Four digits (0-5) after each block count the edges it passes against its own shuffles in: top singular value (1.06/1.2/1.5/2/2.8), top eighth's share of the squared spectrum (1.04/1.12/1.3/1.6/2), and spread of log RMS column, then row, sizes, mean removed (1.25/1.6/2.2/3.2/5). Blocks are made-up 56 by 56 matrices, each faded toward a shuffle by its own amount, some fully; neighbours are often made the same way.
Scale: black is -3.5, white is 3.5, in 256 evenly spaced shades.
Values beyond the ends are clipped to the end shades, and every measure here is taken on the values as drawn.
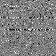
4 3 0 2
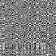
4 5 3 3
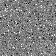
1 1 0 0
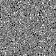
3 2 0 0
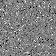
1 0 0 0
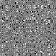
4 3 2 2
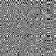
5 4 3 3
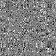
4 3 2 1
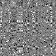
4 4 2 2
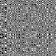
4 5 3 3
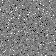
0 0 0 0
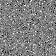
0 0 0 0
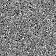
0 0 0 0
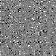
3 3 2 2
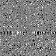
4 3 2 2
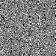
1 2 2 0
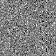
1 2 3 0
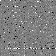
3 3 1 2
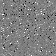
1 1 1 0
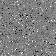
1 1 0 1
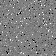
0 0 0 0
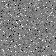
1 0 0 0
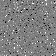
0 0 0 0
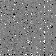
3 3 2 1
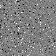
1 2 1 0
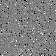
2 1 1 1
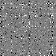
2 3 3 2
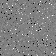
0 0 0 0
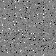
2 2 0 1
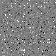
1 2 1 1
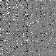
2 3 2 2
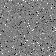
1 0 0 0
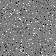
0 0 0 0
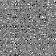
3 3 1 2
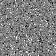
2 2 0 0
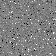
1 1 0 0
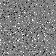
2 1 0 0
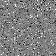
3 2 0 0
